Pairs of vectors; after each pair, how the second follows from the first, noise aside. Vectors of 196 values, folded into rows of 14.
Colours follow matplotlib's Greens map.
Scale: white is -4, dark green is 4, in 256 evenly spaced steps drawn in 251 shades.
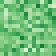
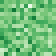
reversed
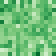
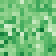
wrapped around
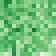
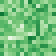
wrapped around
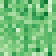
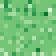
partly zeroed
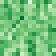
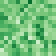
wrapped around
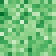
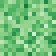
reversed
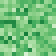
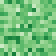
wrapped around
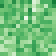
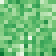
reversed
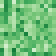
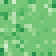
partly zeroed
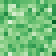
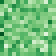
reversed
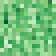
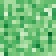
reversed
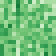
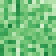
copied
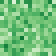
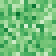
wrapped around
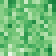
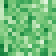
reversed
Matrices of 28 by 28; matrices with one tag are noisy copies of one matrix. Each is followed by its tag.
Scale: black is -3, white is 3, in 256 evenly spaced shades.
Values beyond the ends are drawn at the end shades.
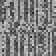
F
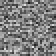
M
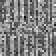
F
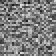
M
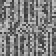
F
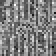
F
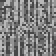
F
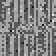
F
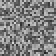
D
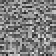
M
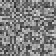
D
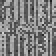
F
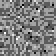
D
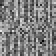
F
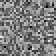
D
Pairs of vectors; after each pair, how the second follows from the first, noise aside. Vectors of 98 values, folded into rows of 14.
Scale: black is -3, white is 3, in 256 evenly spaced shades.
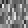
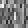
sign-scrambled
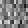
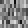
sign-scrambled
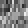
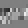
partly zeroed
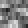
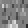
partly zeroed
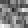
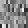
sign-scrambled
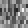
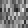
sign-scrambled
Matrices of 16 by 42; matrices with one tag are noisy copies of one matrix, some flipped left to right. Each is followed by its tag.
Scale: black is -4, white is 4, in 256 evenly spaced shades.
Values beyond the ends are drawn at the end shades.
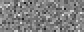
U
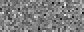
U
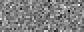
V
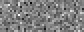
U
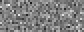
U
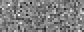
U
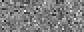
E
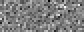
V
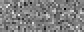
U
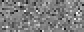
E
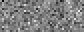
E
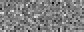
U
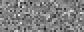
U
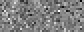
E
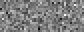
U
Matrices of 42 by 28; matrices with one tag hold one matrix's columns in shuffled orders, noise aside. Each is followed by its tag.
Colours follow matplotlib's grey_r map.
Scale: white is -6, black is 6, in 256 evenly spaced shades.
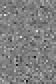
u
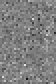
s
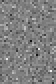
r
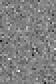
r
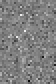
u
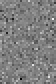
s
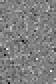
r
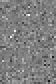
u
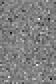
s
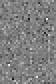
s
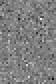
s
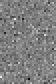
s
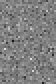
r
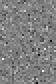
r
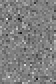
s
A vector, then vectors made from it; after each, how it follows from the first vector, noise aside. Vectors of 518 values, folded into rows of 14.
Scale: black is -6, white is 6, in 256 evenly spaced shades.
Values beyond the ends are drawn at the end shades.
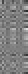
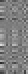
reversed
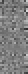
sign-scrambled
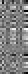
scaled up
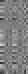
reversed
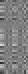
reversed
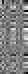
scaled up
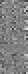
sign-scrambled
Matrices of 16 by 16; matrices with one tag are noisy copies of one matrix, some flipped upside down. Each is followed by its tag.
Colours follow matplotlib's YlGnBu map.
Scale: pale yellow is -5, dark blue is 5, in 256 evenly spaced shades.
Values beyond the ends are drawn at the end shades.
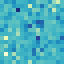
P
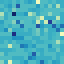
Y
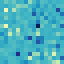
P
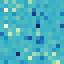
P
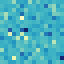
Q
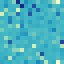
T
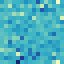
T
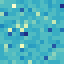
Q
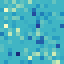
P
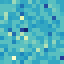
Q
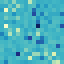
P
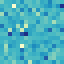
Q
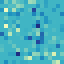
P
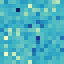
P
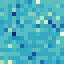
Y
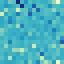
T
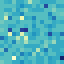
Q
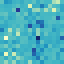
P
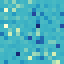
P
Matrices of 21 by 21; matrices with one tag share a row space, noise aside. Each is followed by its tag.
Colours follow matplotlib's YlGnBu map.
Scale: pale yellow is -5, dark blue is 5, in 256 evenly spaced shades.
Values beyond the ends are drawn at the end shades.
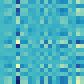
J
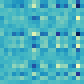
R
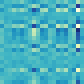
R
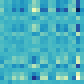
R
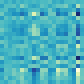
R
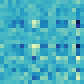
R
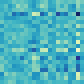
R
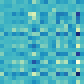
R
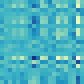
R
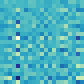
J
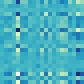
J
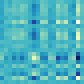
R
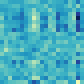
R
